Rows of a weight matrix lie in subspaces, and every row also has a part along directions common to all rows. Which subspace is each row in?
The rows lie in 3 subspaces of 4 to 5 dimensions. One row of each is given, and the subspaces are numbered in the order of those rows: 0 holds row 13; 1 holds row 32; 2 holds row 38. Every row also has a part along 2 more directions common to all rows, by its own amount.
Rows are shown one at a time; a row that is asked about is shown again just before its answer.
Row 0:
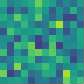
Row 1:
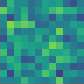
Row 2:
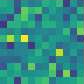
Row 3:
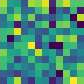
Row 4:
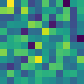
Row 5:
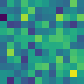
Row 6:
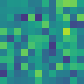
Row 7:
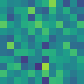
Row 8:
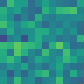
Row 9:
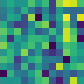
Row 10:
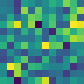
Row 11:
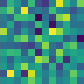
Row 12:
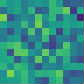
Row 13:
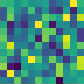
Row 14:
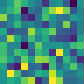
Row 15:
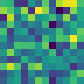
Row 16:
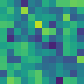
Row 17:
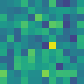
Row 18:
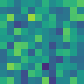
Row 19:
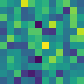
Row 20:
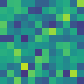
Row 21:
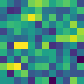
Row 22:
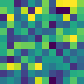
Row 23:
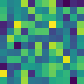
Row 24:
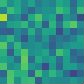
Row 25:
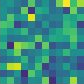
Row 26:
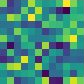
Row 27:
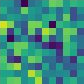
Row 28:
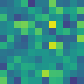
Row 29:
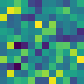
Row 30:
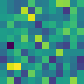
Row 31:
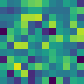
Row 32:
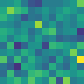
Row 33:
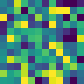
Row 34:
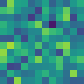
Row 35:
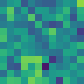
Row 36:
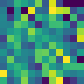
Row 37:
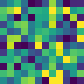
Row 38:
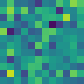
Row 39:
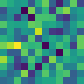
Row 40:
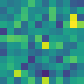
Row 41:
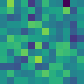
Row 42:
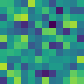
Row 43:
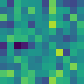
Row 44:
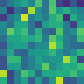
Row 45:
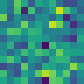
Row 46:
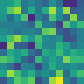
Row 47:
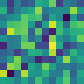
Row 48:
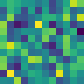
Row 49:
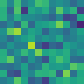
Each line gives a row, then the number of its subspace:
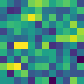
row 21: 1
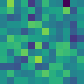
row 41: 0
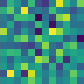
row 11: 0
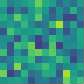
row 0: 2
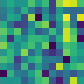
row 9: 2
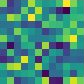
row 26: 0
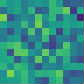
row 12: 1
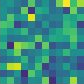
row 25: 0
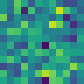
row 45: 2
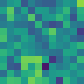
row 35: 1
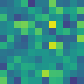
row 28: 2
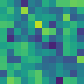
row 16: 1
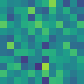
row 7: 1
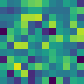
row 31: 1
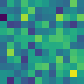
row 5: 1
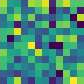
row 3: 2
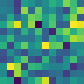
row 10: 2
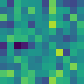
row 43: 0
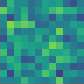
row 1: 0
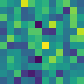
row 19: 1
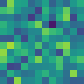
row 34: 0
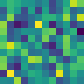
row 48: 0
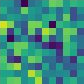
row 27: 1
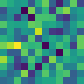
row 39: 0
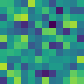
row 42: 2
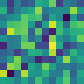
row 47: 1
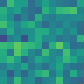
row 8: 0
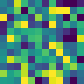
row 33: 1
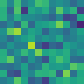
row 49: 2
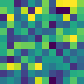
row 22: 2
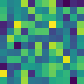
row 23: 0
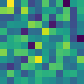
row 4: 0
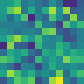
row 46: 2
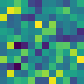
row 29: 1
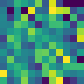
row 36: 1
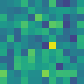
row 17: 2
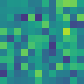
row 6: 2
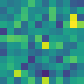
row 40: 2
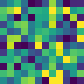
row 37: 2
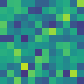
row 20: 0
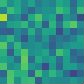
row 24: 1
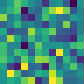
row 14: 1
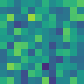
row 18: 0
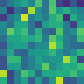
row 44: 1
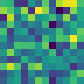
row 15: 2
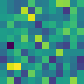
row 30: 0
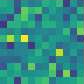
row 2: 0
